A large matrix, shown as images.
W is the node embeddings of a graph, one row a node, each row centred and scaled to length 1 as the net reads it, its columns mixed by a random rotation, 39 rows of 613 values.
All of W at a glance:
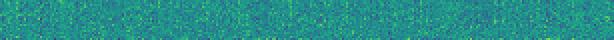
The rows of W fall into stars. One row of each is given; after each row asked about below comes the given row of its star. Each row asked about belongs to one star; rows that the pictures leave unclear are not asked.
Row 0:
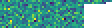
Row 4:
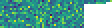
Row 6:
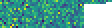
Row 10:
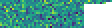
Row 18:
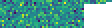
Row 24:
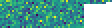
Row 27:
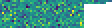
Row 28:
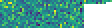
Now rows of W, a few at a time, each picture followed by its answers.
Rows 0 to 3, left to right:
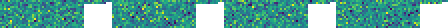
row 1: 24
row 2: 0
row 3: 10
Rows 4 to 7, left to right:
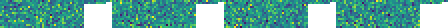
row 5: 28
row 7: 10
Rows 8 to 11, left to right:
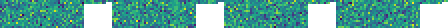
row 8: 6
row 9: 18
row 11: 4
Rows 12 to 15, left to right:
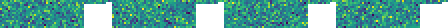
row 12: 0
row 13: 24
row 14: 28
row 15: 24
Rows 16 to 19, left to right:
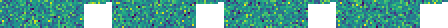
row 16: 18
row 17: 6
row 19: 18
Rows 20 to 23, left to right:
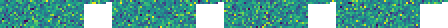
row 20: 0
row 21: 0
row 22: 28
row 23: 4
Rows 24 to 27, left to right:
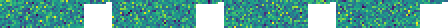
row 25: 24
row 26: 6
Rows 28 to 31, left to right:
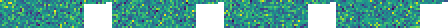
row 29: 4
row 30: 18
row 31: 27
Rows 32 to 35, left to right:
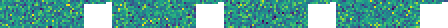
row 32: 0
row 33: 24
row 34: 18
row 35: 27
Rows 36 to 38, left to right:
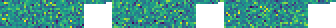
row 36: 6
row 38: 27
